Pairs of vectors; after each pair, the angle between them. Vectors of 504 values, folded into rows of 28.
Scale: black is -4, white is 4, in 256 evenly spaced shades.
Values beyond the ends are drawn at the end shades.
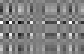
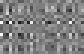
nearly parallel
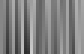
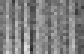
nearly opposite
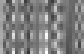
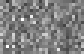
partly aligned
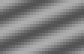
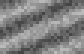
nearly opposite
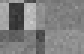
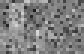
partly opposed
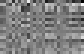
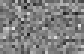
partly aligned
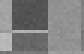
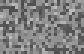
orthogonal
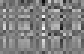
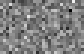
partly aligned
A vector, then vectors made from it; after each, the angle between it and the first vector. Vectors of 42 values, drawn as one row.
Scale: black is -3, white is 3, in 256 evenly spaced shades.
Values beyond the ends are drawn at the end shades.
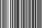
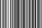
nearly parallel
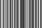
partly aligned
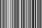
nearly parallel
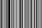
nearly opposite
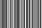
partly aligned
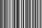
partly aligned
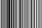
nearly opposite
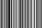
nearly opposite
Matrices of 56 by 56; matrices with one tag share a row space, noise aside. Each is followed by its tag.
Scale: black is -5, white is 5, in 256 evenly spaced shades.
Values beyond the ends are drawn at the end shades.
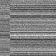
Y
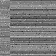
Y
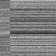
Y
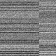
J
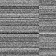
J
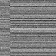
Y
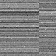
J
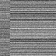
Y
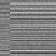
Y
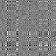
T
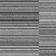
J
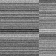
J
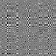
T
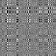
T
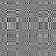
T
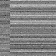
Y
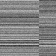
J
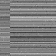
Y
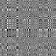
T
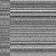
Y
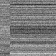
Y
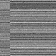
Y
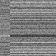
Y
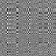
T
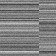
J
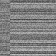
Y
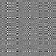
T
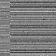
Y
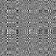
T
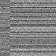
Y
